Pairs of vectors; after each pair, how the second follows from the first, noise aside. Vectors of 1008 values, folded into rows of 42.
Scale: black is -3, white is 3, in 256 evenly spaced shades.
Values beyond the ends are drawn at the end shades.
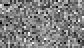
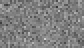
shrunk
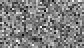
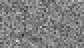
shrunk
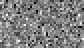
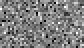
reversed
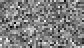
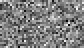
reversed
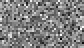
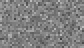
shrunk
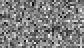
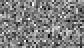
negated
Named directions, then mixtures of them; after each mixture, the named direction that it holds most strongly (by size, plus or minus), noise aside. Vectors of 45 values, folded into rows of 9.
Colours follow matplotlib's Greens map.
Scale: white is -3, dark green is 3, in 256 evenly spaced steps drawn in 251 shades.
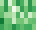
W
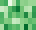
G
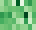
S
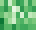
W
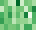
S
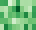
G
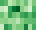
G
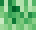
W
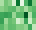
S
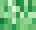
W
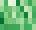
S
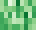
G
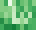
W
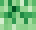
W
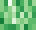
W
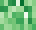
S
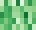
S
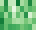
W
